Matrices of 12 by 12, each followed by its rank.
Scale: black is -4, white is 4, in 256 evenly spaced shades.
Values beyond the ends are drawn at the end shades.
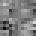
two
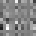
two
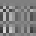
one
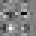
two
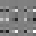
one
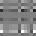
one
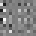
two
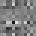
two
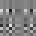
one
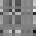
one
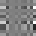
one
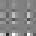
one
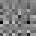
two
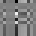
one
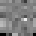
two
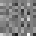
two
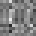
two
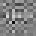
two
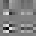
one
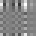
one
